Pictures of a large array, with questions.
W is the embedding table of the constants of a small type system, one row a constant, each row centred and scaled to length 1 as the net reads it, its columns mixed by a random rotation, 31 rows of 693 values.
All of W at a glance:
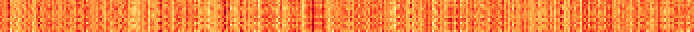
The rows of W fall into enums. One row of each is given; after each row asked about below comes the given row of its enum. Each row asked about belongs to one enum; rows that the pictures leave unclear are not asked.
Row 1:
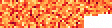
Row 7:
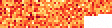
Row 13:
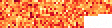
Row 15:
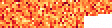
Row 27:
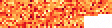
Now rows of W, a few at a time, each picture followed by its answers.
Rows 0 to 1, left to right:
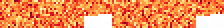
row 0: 13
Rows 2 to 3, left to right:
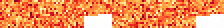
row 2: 13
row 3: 27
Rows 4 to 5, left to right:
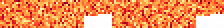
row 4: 15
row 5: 1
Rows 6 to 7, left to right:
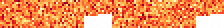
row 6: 15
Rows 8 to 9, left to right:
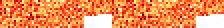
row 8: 7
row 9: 7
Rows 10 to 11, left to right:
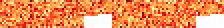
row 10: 27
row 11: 13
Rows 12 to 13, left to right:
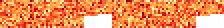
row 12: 27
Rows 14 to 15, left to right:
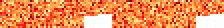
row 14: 27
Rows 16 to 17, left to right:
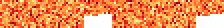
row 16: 1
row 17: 15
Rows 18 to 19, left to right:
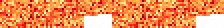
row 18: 27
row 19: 27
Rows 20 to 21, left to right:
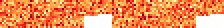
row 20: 27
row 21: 7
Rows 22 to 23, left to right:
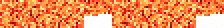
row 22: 1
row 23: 1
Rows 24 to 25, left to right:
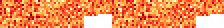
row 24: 7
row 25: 7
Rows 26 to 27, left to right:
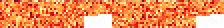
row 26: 13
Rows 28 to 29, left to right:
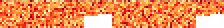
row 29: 1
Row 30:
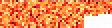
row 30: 1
